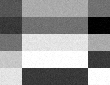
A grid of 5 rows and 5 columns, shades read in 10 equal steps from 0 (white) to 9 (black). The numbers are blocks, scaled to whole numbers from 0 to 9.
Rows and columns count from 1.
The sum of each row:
20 31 11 9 22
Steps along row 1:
down same same up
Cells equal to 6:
1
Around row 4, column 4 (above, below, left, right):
1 7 0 7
